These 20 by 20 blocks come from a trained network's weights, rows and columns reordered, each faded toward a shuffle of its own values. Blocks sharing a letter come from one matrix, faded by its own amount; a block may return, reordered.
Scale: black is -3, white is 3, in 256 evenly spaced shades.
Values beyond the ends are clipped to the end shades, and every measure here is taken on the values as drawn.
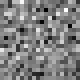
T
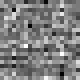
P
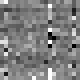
P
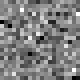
T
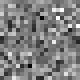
T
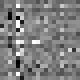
P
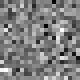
T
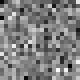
T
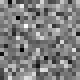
T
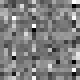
P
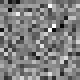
T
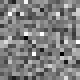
T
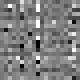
P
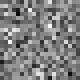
T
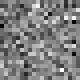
T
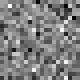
T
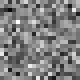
T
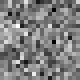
T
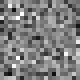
T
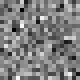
T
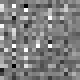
P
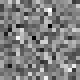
T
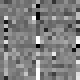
P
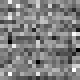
P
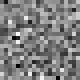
T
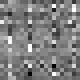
P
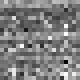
P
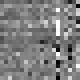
P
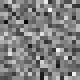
T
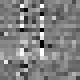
P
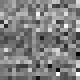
P
